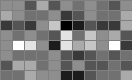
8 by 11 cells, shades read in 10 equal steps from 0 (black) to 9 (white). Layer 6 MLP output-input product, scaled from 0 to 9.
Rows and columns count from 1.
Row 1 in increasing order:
3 3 3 4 4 5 5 5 5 5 6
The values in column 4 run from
4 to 6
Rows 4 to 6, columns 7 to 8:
4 7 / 6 7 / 2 3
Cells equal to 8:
3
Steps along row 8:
same up down same down same up up same up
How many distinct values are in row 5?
7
